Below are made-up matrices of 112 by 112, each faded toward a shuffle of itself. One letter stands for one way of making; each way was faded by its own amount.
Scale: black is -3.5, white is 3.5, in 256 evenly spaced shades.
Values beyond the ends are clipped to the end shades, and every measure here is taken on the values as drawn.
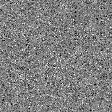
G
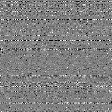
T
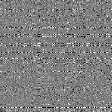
T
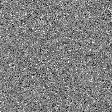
G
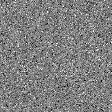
G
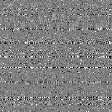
T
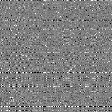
T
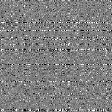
T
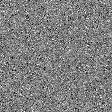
G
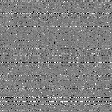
T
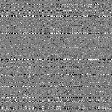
T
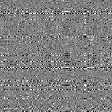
T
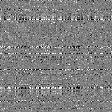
T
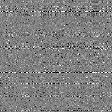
T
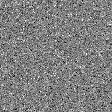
G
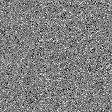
G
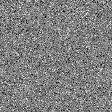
G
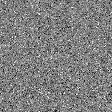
G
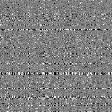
T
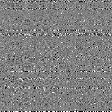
T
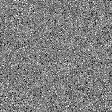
G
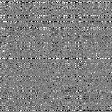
T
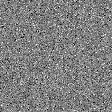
G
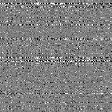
T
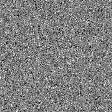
G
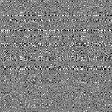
T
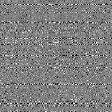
T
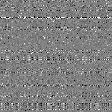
T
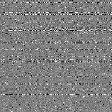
T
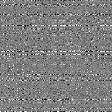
T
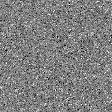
G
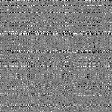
T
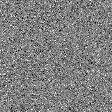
G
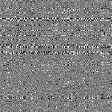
T
